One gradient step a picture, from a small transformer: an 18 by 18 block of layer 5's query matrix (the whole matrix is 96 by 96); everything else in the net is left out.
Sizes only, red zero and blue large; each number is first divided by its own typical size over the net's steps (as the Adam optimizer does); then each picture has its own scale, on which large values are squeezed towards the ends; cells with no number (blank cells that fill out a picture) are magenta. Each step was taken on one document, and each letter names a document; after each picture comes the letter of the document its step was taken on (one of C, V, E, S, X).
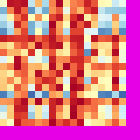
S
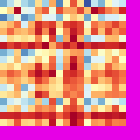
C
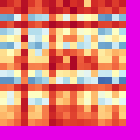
S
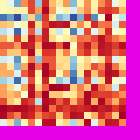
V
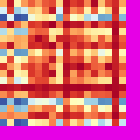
C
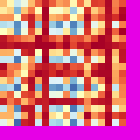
V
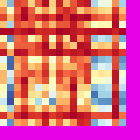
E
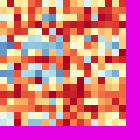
S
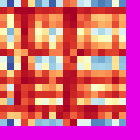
E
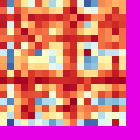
E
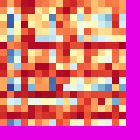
E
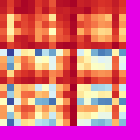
E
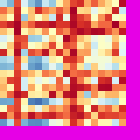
S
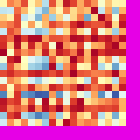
S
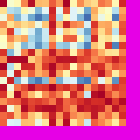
S
